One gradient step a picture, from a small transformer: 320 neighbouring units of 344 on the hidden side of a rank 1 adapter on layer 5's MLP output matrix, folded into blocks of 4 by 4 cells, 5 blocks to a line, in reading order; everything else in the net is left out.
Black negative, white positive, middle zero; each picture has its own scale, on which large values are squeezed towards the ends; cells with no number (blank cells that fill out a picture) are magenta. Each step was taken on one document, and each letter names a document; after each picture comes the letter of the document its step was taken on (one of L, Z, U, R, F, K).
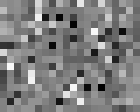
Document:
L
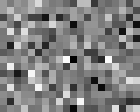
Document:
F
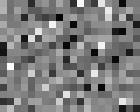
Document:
L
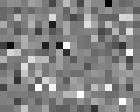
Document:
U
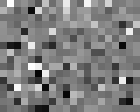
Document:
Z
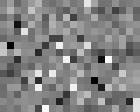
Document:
F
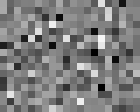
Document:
L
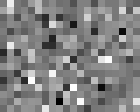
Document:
F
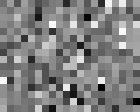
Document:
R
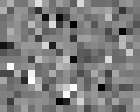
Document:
F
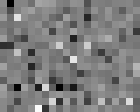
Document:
Z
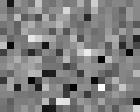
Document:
F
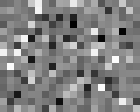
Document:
L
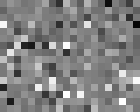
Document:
U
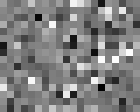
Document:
L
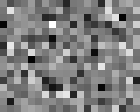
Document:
U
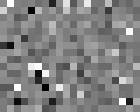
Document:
Z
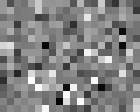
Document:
F
